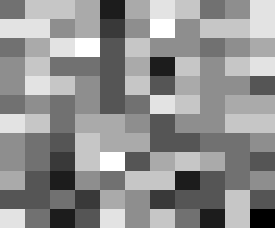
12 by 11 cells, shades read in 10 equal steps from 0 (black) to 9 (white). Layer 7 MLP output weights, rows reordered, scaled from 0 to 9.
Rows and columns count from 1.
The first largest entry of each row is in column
7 7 4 11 2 7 1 4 5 6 10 1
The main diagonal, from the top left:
4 8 8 4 3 4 3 3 6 4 3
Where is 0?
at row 12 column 11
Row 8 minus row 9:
0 0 1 0 -3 3 -3 -4 -2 0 2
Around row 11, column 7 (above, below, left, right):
7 7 5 3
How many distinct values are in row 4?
7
